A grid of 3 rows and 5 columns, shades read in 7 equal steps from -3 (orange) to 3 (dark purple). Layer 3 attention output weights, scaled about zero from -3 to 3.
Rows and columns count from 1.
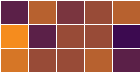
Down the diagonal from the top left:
2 2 0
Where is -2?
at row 3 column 1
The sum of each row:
1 2 -1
